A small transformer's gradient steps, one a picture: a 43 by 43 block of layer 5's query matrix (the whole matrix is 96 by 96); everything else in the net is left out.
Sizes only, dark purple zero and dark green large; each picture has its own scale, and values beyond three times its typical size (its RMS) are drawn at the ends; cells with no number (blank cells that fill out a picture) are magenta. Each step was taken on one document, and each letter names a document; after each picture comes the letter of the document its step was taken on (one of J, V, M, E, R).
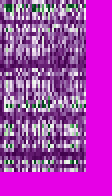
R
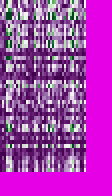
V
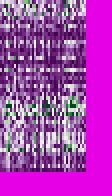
R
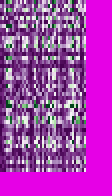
V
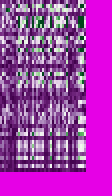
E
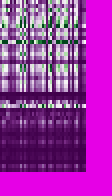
E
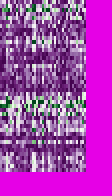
R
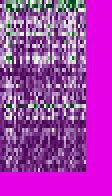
V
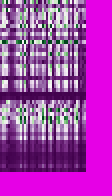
E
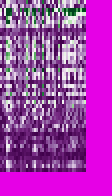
R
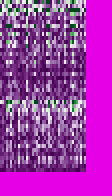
R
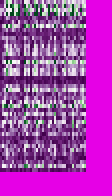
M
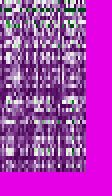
V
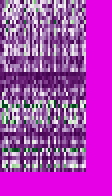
M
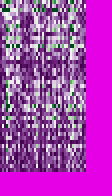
V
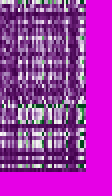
E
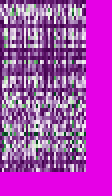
M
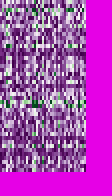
R
